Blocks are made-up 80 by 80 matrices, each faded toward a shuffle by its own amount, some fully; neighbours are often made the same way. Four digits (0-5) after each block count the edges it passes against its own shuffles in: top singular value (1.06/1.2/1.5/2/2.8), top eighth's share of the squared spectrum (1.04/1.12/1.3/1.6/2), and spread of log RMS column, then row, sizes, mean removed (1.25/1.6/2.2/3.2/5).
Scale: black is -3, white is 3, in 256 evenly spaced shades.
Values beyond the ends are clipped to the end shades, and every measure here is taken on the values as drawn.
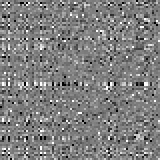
5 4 3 3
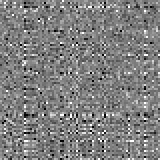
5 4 3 3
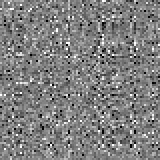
4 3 3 2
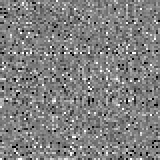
4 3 2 2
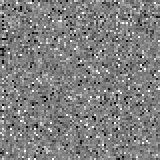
3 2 1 0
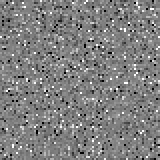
2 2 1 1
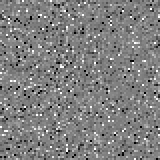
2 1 1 0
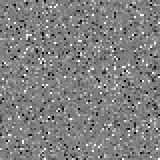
2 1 0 0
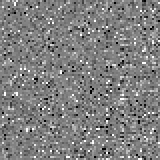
3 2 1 0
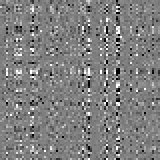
5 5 4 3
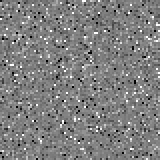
1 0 0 0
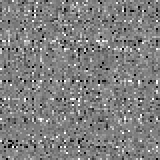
4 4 2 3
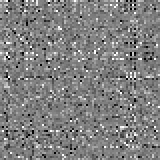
4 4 2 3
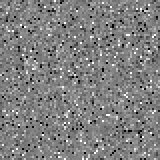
1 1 0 0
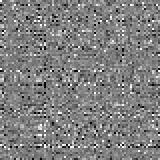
4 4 3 3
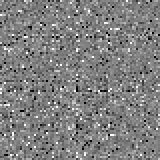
3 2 1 1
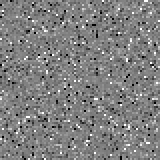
1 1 0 0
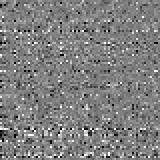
4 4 3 3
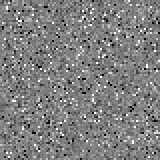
1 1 0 0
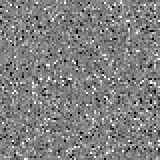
3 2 1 1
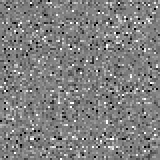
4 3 1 2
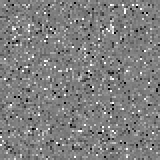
2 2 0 1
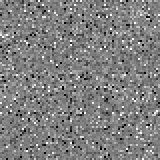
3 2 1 1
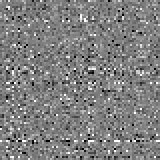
4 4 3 3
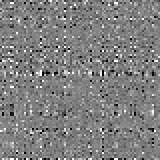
4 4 3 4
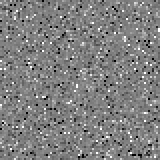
0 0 0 0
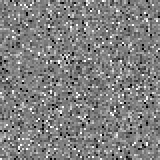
2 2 1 0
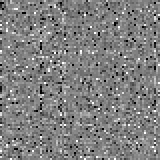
3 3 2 0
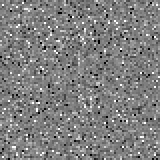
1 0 0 0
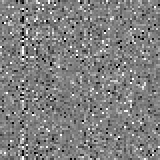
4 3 2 1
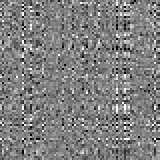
5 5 4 3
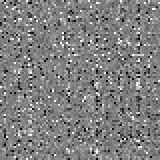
4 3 2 1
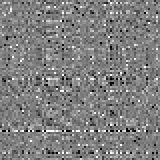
5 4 2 3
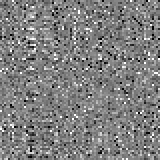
4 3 2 2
